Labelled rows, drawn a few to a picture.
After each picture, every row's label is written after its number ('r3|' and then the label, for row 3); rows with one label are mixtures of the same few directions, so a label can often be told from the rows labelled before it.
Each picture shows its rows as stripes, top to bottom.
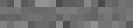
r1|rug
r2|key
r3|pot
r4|pot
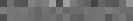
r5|pot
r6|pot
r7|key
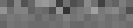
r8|rug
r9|pot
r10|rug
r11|key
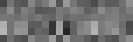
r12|pot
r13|rug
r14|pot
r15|pot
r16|pot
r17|pot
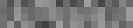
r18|rug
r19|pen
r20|pen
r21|rug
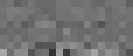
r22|pen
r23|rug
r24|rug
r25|rug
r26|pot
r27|rug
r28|rug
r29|pot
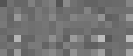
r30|pot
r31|rug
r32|pen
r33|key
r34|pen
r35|pen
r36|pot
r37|pen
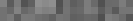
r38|rug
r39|rug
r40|pen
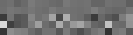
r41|pen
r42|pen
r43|pot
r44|key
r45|key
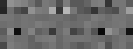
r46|key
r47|pot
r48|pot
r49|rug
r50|pen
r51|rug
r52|key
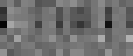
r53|rug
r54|key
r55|key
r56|key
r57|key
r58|pen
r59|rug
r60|key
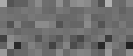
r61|key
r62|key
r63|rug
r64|rug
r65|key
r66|key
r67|pen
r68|key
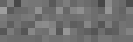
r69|pen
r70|key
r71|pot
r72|rug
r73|pot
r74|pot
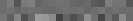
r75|pen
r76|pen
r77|rug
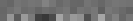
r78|rug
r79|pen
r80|rug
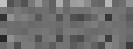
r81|key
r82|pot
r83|key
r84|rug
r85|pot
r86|key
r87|pen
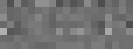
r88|rug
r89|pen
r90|key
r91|pen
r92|key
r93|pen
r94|rug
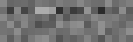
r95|key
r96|rug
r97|pot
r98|rug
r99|pen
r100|rug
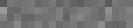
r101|key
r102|key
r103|key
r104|pen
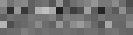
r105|pot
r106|rug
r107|pot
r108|key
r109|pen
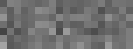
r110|key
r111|rug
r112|key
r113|rug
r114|pot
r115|key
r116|key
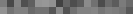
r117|rug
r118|pot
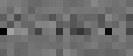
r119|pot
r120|pen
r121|pen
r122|rug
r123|key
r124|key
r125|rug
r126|pot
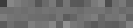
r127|key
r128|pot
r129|pot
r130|pot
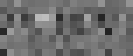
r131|pen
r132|pot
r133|rug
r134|rug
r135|key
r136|pot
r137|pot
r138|key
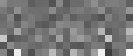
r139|pot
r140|pen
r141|pen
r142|rug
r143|pen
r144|key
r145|key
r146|pen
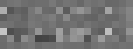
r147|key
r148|key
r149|pot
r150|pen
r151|key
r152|rug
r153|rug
